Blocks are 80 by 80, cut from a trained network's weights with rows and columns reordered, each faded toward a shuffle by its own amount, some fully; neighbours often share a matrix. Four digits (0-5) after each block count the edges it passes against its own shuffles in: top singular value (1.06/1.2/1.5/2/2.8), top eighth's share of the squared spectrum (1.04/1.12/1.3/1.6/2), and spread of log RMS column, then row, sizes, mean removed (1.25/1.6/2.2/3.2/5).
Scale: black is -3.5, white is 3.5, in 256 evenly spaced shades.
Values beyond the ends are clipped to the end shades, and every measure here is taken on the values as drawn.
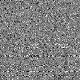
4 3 0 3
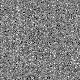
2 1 0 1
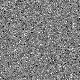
0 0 0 0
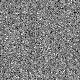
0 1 0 1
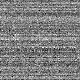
4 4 2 2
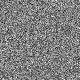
0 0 0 0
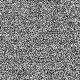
1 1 0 0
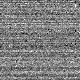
4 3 2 2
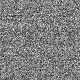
1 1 0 0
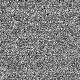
1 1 0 0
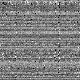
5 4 2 2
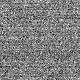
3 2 0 0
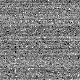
3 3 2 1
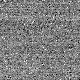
2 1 0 0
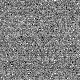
2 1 0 0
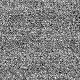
2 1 0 0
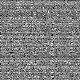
4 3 2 2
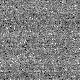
2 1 0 0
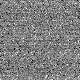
2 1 1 0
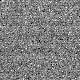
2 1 0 0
